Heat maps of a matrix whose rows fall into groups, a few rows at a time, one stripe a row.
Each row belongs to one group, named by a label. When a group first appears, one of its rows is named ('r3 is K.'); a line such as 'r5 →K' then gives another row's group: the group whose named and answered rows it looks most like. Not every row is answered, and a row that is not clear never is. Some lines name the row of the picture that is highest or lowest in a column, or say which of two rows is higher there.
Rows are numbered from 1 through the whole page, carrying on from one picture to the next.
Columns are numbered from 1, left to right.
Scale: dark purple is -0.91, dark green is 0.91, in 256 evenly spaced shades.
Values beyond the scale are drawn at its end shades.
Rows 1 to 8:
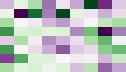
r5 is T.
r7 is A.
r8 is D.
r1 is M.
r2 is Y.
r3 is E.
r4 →D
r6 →E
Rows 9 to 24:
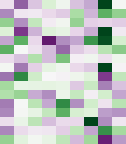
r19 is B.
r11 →Y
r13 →T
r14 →E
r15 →Y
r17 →A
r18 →D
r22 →M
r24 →D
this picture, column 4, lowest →13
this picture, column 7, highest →22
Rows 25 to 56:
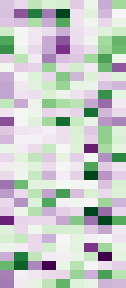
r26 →Y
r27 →Y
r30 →E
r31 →T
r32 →B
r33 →Y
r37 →M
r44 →M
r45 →A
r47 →B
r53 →A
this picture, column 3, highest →26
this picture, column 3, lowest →54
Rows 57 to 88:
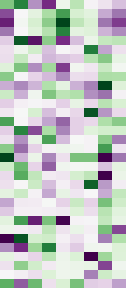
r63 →T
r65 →E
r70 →E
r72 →B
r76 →A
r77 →M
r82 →B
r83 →A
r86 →A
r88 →Y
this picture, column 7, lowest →85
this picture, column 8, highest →66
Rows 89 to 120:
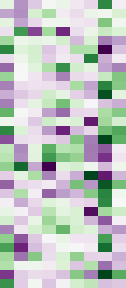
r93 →D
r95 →M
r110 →T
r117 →Y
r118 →D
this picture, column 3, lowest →92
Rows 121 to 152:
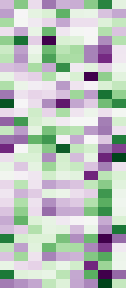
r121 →T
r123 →E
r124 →B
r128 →Y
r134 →A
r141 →T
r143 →T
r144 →T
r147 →D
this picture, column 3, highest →136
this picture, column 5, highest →137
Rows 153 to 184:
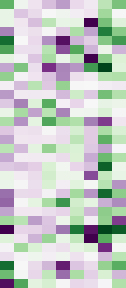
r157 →E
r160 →T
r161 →E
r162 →Y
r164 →B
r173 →B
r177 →B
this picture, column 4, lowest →160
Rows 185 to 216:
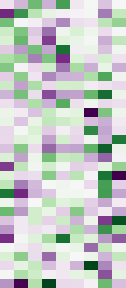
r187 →E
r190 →Y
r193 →T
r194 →Y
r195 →T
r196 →Y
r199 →M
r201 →T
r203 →A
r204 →B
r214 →M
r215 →A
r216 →B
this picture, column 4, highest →216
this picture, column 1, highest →206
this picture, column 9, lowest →204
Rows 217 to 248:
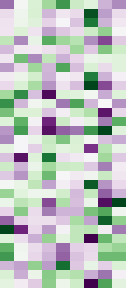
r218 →M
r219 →M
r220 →T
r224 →Y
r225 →M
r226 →M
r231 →T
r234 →B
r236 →B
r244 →E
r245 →E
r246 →Y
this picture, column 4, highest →234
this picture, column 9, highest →239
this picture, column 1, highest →242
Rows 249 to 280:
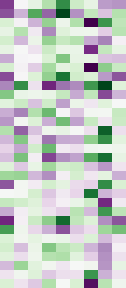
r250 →Y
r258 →T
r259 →D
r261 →B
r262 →Y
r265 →B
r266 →T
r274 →E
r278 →A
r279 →M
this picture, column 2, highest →258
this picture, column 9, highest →274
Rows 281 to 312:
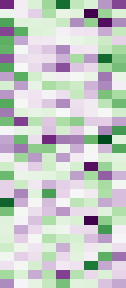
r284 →A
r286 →E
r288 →E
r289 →A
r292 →E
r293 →A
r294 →Y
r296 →T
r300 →D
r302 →B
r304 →E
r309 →B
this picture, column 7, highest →310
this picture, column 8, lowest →283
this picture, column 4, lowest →296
